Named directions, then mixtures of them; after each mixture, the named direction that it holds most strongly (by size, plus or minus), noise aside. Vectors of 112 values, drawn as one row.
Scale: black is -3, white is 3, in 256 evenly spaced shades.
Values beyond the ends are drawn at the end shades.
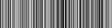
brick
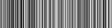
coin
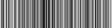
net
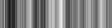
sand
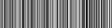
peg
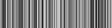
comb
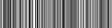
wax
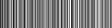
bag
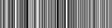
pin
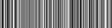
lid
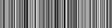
pin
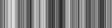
sand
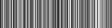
bag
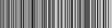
coin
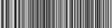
net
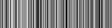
pin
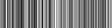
comb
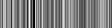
wax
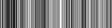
sand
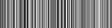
bag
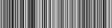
coin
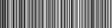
bag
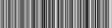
net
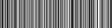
lid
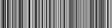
comb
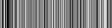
lid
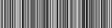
peg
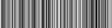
comb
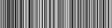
coin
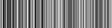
wax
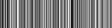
bag
